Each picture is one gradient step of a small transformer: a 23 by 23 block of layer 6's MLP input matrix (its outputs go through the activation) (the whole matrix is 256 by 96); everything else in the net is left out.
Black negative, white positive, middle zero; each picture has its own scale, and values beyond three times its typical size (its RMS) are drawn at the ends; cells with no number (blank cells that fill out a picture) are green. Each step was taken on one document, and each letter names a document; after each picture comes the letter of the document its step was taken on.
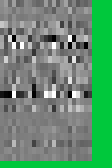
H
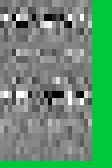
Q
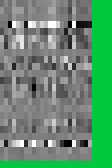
H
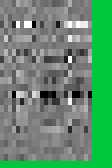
Q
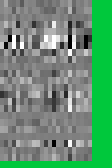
H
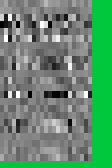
Q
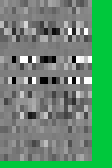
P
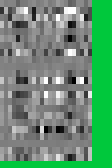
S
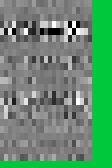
P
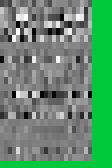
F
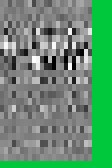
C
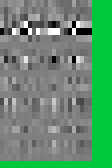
P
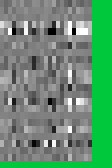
H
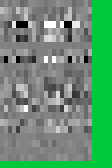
Q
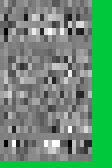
Q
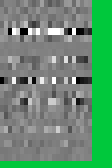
P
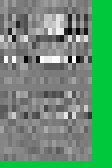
F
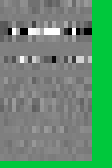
P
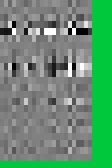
H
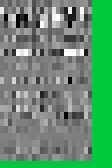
F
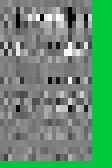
S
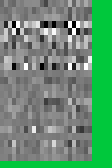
C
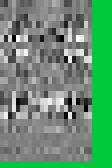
F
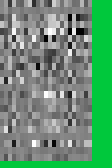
H
